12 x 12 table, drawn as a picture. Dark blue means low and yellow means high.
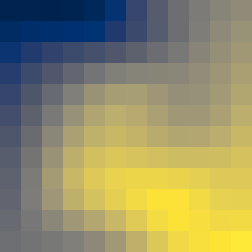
Stripes: none. Ninth with the highest average: bottom right. Lone odd cells: none. Calmest part: bottom right. Ninth with the lowest average: top left. Mirror symmetry: none. Slope: up to the bottom right.
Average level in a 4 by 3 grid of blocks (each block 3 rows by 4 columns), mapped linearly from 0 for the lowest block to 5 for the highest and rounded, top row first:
013 / 233 / 344 / 345
